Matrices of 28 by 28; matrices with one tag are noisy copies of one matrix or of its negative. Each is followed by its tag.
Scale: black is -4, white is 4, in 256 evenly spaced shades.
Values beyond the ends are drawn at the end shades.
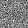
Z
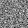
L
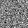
L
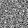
L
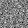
L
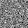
L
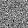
Z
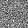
Z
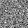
L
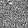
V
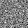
L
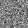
L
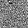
V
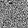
V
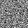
L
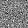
Z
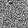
V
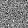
Z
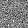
Z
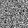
L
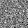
L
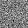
Z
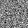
L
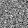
L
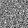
L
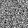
L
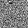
V
